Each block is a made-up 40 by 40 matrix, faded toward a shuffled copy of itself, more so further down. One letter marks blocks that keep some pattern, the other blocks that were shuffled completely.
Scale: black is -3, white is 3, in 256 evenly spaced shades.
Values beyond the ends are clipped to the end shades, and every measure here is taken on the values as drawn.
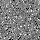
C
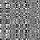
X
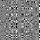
X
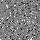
C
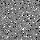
C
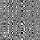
X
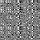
X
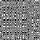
X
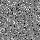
C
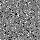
C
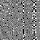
X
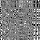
X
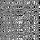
X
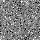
C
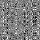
X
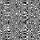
X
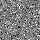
C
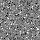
C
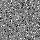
C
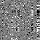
X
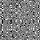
X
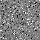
C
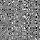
X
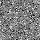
C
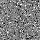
C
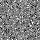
C
